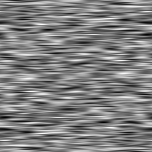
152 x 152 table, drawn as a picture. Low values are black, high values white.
The grain runs across in streaks. The histogram is bell-shaped. It looks the same turned upside down. No overall slope runs across the table.
